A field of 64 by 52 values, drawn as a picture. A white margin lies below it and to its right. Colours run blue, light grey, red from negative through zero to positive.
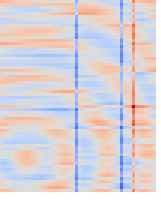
Slope: none. Odd lines: columns 26, 41 and 45. Average level on the scale: 50%. Rings: centred on the bottom left.
